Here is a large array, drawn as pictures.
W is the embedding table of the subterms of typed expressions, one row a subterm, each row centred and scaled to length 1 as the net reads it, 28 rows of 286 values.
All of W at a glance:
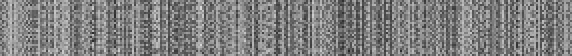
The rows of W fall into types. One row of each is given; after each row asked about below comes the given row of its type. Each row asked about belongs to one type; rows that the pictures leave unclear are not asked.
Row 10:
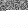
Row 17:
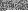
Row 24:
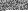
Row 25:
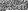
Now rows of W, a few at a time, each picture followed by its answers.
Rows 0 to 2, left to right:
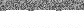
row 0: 10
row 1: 25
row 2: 24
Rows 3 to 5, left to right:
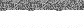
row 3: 17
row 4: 17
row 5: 25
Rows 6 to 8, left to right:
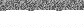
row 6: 10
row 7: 25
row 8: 25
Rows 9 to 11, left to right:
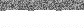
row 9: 17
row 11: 24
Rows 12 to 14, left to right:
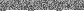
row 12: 25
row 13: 10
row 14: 17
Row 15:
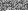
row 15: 17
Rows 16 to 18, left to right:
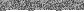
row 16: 10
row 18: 24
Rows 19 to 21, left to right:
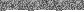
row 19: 17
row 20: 10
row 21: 10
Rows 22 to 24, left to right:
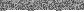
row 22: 17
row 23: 10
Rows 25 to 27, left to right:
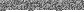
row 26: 17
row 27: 10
